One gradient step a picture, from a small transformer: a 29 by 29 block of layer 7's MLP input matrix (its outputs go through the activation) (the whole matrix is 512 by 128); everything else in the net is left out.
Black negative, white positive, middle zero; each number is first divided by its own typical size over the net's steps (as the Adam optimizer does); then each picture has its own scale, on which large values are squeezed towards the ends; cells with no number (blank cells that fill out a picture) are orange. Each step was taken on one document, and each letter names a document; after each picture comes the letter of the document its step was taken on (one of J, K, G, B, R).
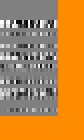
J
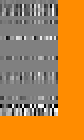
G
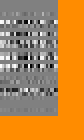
J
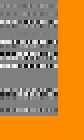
J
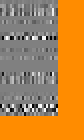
G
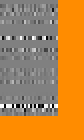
G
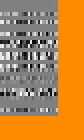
J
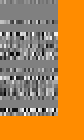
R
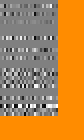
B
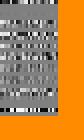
J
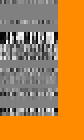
R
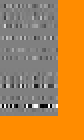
B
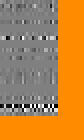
G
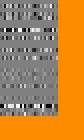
B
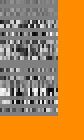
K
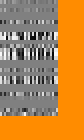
R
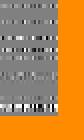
G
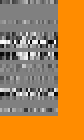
J
